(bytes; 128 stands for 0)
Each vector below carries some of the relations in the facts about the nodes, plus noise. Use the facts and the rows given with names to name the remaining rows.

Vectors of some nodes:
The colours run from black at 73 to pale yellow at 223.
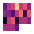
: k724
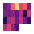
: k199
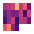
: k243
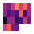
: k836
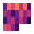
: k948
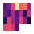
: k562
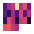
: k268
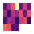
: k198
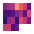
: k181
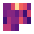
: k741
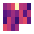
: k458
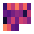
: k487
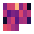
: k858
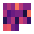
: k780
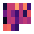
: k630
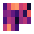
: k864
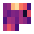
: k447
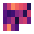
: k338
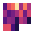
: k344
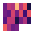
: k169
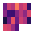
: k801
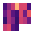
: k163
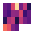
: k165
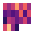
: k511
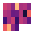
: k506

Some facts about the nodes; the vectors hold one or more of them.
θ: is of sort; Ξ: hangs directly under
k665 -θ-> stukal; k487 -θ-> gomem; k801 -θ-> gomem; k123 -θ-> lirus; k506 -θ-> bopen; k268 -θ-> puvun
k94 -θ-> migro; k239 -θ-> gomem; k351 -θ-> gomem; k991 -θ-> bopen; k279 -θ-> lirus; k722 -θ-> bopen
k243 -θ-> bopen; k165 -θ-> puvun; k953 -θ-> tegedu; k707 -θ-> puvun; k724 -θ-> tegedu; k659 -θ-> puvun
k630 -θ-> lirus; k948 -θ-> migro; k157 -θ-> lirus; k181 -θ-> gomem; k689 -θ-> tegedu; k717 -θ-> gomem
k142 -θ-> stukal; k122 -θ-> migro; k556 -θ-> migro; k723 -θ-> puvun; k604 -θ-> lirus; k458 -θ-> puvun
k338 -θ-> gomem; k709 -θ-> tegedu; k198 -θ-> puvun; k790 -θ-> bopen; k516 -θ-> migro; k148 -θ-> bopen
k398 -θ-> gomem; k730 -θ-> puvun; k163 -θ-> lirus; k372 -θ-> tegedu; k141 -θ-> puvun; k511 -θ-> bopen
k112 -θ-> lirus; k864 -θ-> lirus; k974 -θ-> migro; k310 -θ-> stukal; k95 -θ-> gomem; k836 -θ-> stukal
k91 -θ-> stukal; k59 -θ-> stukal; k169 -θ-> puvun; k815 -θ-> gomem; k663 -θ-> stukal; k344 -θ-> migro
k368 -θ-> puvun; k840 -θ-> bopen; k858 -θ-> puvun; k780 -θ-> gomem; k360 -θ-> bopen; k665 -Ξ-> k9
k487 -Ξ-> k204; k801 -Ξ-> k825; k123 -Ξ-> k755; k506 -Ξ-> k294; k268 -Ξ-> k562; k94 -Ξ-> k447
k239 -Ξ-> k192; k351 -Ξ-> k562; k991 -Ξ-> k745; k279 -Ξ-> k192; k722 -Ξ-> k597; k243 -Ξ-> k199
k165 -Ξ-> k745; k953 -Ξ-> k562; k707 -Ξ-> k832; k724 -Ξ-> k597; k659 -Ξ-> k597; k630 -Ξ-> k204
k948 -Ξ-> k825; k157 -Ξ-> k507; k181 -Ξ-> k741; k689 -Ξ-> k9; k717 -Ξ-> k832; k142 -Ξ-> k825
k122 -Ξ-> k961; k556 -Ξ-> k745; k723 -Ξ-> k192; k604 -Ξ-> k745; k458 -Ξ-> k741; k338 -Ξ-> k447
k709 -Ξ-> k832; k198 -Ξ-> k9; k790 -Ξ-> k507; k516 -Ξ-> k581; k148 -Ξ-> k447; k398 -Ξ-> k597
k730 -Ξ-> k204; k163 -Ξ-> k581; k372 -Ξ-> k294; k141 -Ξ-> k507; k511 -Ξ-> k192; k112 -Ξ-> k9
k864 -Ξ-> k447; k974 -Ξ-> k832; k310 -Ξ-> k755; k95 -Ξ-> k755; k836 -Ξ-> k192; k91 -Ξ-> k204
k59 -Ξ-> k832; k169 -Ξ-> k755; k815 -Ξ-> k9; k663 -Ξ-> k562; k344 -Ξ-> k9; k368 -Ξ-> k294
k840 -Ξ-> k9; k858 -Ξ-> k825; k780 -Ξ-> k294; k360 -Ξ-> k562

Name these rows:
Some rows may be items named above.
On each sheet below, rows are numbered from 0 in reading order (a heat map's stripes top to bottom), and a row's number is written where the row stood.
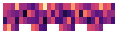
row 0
k506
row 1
k665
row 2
k398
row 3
k142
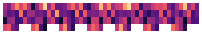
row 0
k836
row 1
k112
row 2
k279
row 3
k953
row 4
k148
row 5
k239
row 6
k556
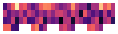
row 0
k665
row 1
k59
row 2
k372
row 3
k663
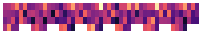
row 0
k790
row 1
k372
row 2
k815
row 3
k840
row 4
k91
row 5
k722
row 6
k556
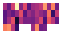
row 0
k991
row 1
k790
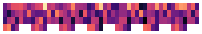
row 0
k717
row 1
k722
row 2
k372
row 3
k604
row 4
k123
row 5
k630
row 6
k94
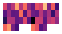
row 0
k511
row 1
k730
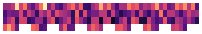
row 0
k360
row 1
k198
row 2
k157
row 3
k953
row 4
k351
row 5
k723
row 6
k948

